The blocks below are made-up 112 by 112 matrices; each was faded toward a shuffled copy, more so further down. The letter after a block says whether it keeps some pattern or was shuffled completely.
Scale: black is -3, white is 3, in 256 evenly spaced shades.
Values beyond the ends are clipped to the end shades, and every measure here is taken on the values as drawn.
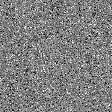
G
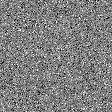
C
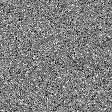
C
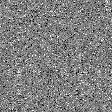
G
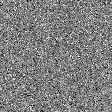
C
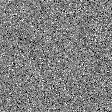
C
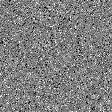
G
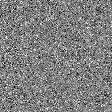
G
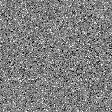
G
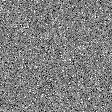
C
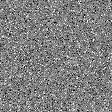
G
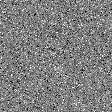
C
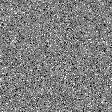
G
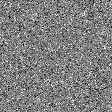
C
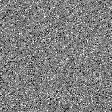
G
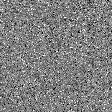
G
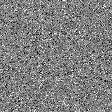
G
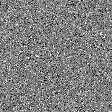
C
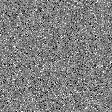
G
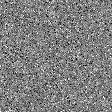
C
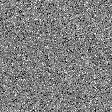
G
